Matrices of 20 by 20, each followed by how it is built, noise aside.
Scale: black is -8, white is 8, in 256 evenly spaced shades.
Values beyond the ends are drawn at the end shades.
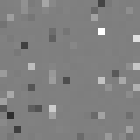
sparse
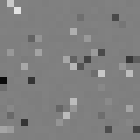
sparse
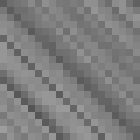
Toeplitz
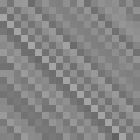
Toeplitz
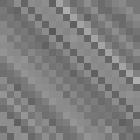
Toeplitz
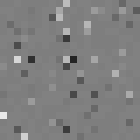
sparse
